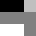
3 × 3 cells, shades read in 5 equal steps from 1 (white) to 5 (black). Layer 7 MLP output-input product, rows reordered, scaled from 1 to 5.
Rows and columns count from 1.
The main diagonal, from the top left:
5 3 3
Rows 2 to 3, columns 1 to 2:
3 3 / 1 1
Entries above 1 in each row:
3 3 1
